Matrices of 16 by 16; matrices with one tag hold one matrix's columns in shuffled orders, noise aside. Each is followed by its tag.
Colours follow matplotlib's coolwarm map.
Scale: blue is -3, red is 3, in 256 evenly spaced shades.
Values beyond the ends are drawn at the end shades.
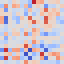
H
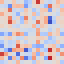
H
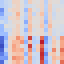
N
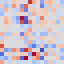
H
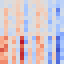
N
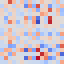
H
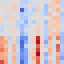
N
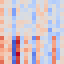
N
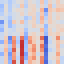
N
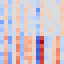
N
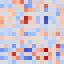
H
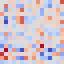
H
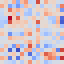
H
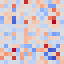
H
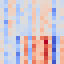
N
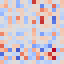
H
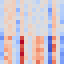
N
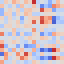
H
